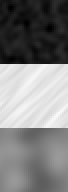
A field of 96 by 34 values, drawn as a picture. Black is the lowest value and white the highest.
It is made of 3 by 1 panels. Panel 1,1: very low, blotchy, faint in contrast. Panel 2,1: very high, slanting up to the right, faint in contrast. Panel 3,1: middling, smooth.
